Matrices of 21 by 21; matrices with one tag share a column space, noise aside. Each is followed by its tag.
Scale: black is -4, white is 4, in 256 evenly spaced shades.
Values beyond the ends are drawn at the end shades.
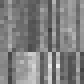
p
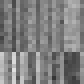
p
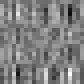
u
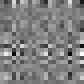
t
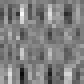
u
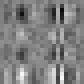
u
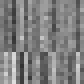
p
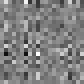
t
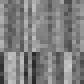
p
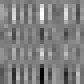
u
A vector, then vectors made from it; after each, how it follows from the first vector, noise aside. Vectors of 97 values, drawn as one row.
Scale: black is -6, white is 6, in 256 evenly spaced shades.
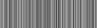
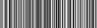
scaled up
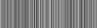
wrapped around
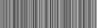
wrapped around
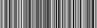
scaled up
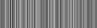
wrapped around
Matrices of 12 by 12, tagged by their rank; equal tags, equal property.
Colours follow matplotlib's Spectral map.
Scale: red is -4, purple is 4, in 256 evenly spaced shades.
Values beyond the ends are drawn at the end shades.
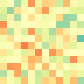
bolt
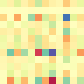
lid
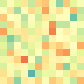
bolt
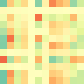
lid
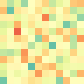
bolt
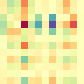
lid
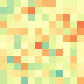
bolt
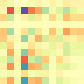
lid
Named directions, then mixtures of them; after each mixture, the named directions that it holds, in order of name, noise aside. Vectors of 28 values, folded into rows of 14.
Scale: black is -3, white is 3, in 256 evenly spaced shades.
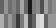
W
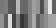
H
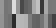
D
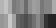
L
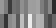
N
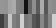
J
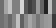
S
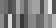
H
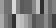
D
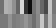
J, S, W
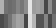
N, W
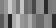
H, S, W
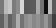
S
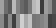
D, N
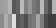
D, H, L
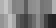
L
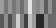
W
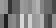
N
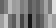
N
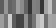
H, W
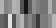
D, H, J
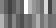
J, S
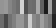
N, S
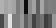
J, L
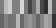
S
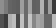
D, J, N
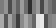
N, W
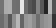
S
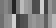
D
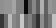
J
